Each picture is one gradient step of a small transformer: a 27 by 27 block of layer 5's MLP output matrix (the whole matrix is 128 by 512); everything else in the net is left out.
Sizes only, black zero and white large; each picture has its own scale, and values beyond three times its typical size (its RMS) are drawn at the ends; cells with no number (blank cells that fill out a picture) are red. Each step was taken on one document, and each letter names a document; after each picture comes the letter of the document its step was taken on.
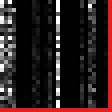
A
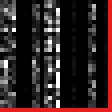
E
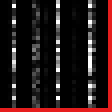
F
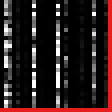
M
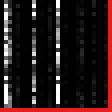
M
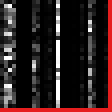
F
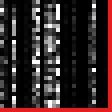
E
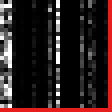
A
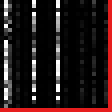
M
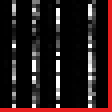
F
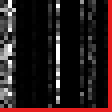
A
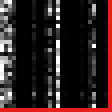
A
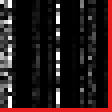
A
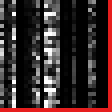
E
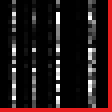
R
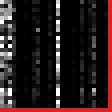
A
